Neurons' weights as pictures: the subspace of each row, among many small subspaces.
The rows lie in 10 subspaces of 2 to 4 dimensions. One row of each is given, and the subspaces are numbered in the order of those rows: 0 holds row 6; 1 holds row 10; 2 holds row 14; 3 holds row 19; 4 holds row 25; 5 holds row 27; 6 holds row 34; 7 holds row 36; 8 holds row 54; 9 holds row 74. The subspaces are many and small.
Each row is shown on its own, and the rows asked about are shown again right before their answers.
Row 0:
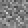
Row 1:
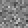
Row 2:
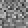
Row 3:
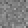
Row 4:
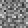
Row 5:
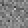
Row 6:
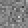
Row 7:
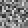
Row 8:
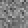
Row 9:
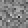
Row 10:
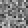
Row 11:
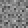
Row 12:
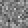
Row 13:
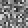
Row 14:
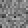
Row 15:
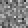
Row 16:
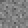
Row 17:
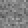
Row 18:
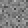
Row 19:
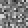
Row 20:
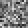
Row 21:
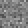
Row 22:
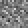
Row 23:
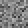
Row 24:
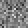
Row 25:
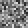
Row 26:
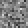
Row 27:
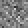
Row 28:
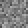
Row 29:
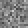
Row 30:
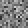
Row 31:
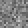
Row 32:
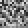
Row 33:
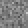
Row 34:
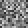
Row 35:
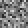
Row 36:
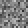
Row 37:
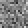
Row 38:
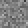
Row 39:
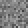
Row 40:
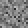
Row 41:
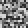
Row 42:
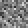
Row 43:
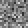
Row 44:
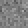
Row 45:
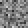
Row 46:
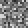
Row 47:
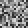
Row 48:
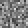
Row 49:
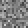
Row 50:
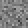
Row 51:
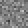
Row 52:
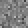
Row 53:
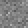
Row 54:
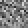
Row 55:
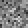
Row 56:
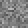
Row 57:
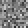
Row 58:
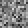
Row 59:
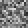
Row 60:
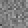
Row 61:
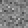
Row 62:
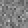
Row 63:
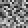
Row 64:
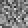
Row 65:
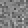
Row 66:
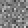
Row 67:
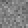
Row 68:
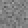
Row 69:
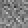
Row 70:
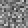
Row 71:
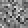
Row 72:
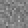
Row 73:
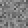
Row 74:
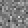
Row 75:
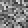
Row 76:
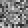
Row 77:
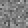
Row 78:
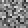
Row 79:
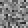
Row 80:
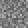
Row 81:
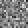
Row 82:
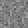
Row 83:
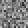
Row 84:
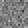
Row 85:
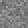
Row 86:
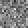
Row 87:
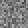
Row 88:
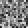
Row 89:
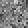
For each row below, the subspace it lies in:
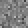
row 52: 1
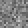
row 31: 4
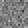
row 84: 9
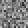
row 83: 7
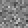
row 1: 4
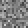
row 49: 7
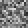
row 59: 4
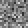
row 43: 4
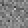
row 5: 8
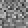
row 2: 6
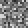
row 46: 3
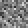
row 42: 7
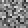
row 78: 5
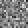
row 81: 6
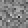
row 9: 3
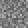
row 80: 6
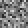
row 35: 8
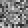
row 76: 4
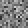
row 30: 3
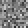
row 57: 7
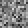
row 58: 4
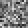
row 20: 4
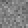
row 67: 2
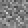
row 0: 5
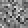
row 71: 5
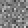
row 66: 7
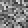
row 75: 4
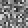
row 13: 3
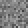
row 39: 7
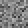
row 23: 4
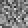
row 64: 1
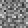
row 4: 6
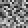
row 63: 1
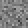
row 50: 3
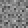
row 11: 7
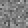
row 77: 9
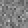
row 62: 9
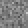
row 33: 4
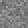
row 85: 4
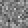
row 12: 9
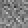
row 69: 1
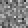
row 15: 1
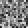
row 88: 1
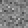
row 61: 4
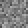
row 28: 2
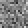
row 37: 2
